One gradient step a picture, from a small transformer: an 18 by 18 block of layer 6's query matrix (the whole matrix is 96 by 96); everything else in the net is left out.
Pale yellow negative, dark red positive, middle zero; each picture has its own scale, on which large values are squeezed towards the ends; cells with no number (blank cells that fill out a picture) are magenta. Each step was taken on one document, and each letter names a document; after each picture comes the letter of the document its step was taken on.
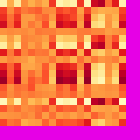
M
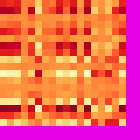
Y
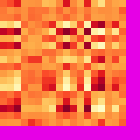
M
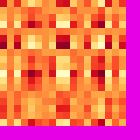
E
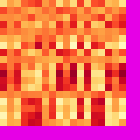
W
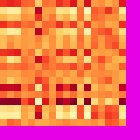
Y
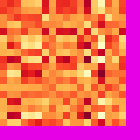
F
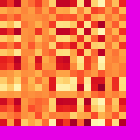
M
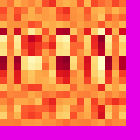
E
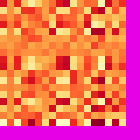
E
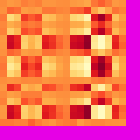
F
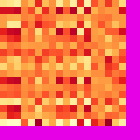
Y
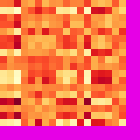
Y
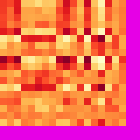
M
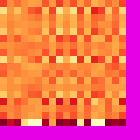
W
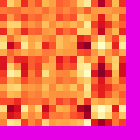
F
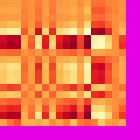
F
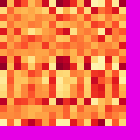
E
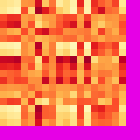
Y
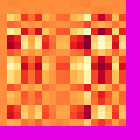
F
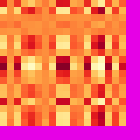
E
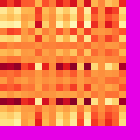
Y
